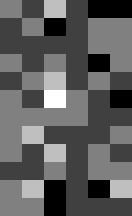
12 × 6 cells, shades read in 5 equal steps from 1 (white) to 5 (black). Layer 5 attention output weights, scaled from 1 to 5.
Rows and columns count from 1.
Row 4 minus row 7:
0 1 0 1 1 -1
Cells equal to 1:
1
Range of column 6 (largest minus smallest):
3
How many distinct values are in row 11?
4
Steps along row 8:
down up same same down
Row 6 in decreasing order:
5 4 4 3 3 1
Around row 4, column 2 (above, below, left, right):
4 3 3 3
